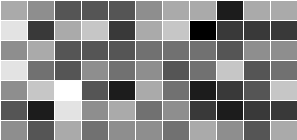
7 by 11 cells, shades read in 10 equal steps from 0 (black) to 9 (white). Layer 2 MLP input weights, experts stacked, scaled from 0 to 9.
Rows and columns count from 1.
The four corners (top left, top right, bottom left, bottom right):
6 6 5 6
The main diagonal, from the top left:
6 2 3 5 1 4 4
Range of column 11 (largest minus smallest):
5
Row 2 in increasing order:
0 2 2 2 2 2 6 6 7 7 8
